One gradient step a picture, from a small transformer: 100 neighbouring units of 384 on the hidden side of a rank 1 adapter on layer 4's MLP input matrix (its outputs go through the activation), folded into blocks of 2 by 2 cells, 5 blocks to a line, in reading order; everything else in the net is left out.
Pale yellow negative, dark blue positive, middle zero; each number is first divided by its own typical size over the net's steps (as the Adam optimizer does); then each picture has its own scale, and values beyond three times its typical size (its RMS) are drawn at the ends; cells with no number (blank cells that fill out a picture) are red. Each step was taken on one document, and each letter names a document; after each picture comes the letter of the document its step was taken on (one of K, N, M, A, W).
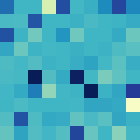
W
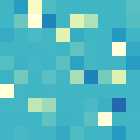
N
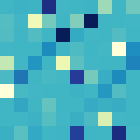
N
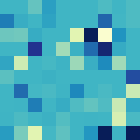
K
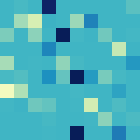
N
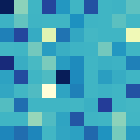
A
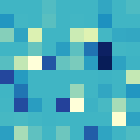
K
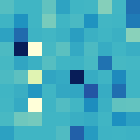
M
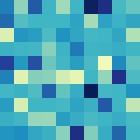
A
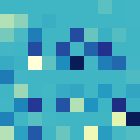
K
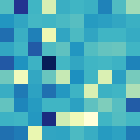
A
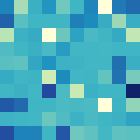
A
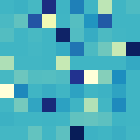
N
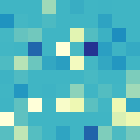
K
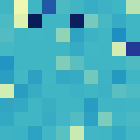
N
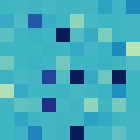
N
